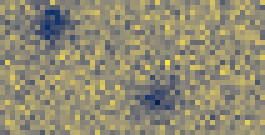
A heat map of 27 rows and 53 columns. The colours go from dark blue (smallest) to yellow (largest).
Mirror symmetry: none. Ninth with the lowest average: top left. Average level on the scale: 60%. Slope: none. Odd rows or columns: none. Dips: two. Seam: none.
